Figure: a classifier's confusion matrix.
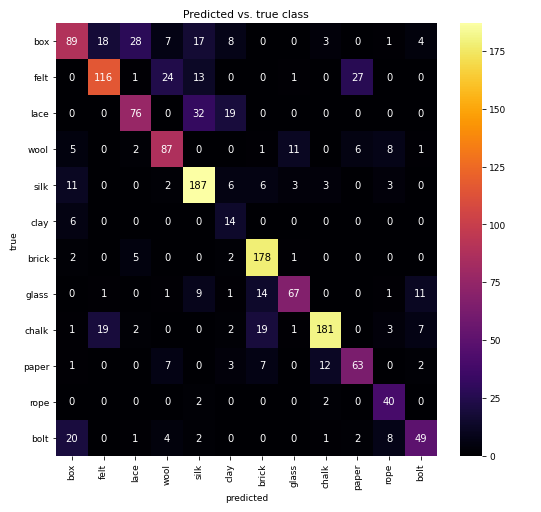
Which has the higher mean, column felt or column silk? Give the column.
silk
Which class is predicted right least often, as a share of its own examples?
box
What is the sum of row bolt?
87
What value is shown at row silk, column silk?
187
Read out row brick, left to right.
2 0 5 0 0 2 178 1 0 0 0 0
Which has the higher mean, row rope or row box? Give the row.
box
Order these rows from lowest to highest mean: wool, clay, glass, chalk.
clay, glass, wool, chalk
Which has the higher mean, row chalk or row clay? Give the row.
chalk
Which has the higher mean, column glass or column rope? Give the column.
glass
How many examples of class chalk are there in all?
235
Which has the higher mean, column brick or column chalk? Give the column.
brick
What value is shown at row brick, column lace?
5
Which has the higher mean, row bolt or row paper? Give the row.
paper
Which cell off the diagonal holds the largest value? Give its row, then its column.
lace, silk
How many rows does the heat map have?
12
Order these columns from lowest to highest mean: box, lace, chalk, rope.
rope, lace, box, chalk
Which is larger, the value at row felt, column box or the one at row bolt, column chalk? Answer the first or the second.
the second
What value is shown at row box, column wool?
7
